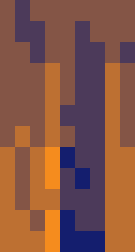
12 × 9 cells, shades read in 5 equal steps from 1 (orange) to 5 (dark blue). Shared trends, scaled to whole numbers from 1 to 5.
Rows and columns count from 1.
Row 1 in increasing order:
3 3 3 3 3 3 3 3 4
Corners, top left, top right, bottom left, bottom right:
3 3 2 2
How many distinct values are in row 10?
3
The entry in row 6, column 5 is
4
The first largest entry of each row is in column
2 2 3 6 6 5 6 5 6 5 5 5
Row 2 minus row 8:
1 1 2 2 -2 0 -1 1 1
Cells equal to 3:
41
